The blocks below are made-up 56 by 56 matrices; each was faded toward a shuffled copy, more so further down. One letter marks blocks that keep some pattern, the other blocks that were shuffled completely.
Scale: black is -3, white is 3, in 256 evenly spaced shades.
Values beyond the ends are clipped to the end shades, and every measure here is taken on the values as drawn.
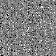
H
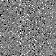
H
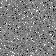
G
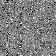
H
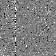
H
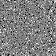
H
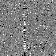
H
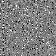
H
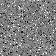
G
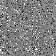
H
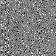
H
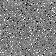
G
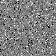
H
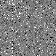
H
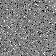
G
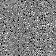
H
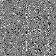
H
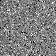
G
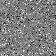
G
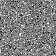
G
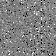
H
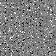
H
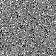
H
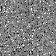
H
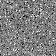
G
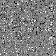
H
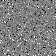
G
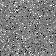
G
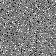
G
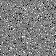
G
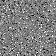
G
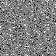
H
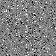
H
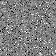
G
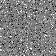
H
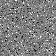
G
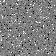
G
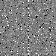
H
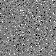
H
